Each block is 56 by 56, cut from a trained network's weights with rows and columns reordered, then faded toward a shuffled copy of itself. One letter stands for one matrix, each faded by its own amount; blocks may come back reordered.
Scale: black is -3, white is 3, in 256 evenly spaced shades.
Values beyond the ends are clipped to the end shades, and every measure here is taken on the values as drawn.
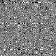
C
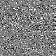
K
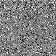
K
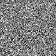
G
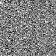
G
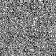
G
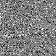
K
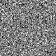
G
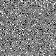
K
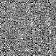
C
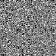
C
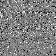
K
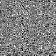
C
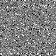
K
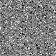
K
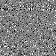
K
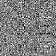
C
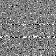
C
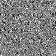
K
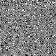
K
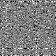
C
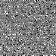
K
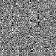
C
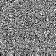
G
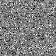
K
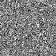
G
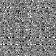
C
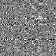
C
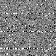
C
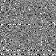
C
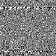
C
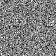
G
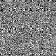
C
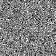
G
